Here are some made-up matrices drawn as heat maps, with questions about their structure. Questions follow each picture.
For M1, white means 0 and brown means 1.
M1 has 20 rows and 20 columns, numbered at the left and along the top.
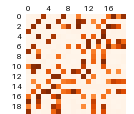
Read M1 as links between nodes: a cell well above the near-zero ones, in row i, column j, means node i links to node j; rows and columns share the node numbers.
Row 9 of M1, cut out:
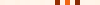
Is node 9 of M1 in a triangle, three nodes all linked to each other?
no
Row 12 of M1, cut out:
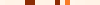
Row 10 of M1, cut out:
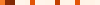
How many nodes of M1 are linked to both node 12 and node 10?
2
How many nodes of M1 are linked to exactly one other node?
0
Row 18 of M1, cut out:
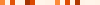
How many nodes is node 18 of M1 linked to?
7
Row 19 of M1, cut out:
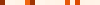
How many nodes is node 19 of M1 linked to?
5
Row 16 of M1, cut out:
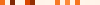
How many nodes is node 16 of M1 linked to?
7
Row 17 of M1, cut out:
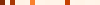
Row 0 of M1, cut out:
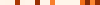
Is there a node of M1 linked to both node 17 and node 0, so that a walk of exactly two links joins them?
no
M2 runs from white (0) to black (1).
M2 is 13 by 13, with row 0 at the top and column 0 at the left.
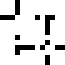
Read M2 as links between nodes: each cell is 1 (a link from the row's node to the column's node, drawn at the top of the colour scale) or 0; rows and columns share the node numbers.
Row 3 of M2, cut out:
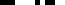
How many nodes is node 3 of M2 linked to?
6
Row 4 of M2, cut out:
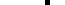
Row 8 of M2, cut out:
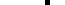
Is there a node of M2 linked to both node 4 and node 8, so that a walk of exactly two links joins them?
yes
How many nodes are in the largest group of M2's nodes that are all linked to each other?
2
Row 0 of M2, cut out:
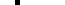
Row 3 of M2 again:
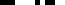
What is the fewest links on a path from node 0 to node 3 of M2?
1
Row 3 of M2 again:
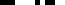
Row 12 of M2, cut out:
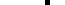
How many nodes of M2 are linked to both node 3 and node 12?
1
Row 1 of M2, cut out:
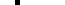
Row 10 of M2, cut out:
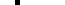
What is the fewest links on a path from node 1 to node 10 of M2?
2
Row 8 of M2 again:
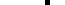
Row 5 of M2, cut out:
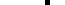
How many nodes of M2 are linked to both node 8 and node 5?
1
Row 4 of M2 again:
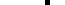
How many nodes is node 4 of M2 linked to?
1
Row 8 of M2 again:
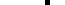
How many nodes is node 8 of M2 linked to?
1
